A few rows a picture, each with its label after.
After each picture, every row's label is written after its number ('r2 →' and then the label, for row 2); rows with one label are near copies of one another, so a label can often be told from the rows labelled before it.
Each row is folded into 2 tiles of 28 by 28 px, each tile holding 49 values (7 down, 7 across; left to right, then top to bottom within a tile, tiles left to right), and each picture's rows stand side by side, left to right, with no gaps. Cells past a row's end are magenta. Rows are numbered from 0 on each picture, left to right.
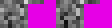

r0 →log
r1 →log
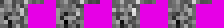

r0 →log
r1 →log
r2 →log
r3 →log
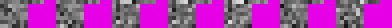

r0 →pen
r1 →pen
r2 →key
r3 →key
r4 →key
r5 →pen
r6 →log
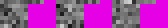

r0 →pen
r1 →pen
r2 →key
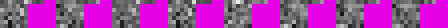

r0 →log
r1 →pen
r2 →log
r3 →log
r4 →key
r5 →pen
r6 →pen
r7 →pen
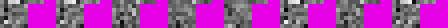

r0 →key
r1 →key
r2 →log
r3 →log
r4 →pen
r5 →key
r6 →log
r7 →key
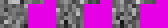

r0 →key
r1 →log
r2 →log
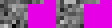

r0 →pen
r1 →key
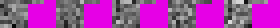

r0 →pen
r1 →log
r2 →key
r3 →log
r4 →key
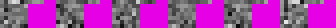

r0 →key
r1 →pen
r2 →log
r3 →pen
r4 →pen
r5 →key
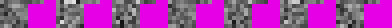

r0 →pen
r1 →key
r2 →log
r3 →pen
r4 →log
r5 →key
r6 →pen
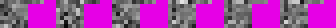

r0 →pen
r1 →log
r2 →pen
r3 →key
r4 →key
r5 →key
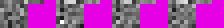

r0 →log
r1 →key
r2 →key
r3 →key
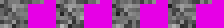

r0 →pen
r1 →pen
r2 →pen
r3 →pen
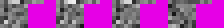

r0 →key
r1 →key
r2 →key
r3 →pen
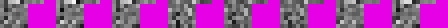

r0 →key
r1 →key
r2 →key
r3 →log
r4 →log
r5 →log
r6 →key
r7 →key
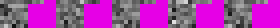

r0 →pen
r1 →log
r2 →pen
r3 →key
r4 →pen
